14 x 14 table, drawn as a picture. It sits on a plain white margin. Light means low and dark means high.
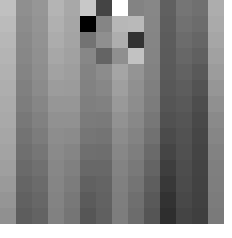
Odd patch: rougher, in the top middle. Average level on the scale: 50%. Grain: streaks running down. Roughest part: top middle. Slope: up to the bottom right.
